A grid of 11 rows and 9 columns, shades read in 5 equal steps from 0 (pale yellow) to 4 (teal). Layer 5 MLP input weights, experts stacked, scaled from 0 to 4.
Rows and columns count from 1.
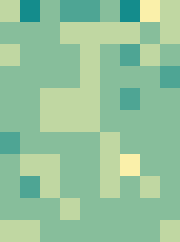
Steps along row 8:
down same up same down down up same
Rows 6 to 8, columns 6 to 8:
2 2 2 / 1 2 2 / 1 0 2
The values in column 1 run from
1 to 3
